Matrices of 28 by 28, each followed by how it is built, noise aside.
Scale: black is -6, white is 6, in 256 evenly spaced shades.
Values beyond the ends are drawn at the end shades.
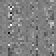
uneven columns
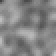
smooth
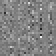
uneven columns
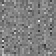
uneven columns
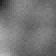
smooth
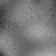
smooth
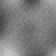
smooth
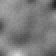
smooth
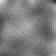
smooth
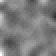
smooth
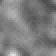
smooth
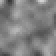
smooth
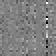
uneven columns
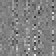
uneven columns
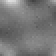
smooth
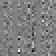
uneven columns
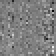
uneven columns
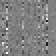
uneven columns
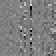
uneven columns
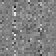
uneven columns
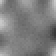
smooth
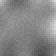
smooth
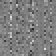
uneven columns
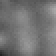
smooth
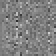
uneven columns
